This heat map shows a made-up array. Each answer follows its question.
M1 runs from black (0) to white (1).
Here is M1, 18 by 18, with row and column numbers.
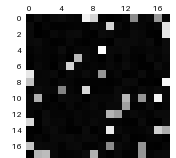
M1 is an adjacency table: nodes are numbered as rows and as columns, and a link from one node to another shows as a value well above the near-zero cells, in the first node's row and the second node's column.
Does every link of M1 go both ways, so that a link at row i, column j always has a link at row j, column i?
yes
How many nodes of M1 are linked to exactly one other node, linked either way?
6
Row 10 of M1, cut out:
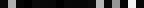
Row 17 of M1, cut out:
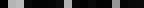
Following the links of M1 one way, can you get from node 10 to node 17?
yes
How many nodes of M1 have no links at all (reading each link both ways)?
2
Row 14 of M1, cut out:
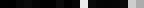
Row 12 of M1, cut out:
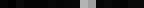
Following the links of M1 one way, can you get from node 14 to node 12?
yes
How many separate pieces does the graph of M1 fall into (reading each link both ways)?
4
